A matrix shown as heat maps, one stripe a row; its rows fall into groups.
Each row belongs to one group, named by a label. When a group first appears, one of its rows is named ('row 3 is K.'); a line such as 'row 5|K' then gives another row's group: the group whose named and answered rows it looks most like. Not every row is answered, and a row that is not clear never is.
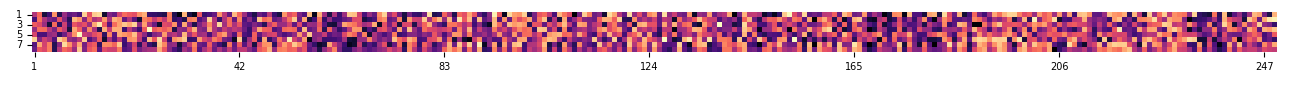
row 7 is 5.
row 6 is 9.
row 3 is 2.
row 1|2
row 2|5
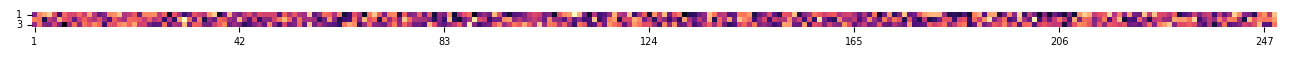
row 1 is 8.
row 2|9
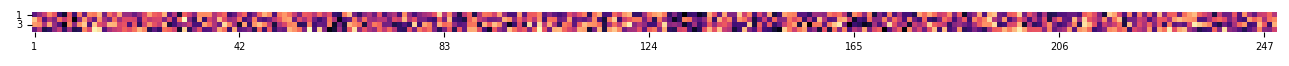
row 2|9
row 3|8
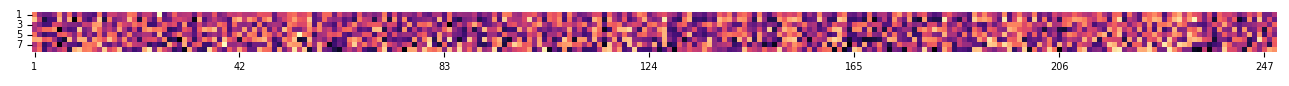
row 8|5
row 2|9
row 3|2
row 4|8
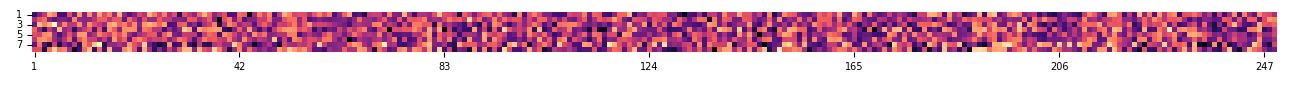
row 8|9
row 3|8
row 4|9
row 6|8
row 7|2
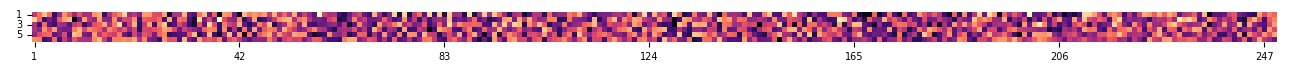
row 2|9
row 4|8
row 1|8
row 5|5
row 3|5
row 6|2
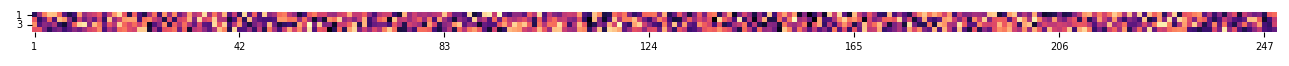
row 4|2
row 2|9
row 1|8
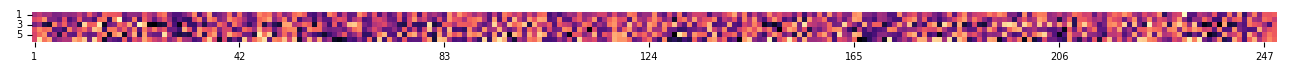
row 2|5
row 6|8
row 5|5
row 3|2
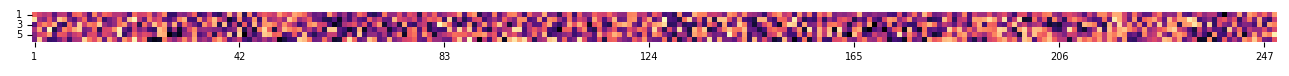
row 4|5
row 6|2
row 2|9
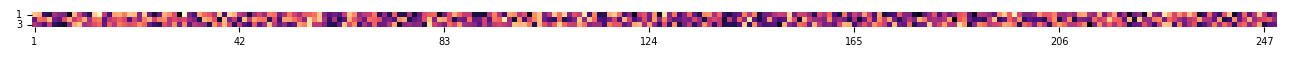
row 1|2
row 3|2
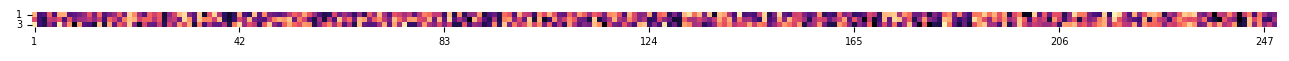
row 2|9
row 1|9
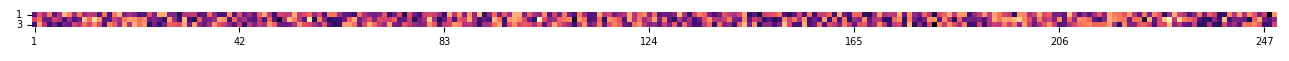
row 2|2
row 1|5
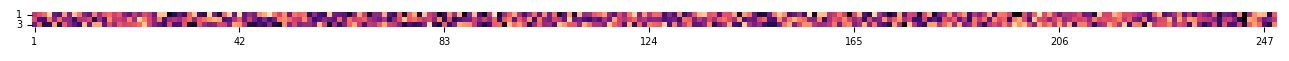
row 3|2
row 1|5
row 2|9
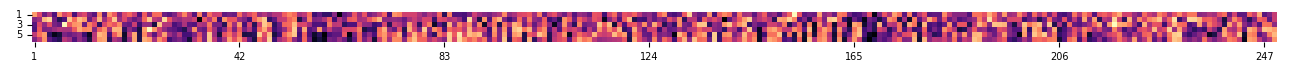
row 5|5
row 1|9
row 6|5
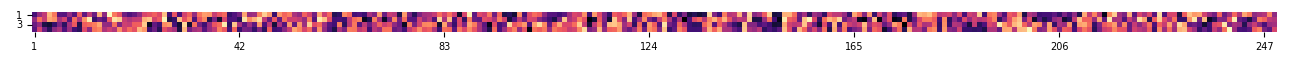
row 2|8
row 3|2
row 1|8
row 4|2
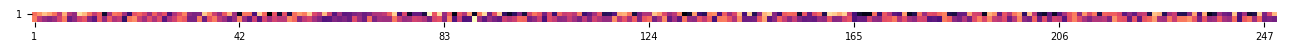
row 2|9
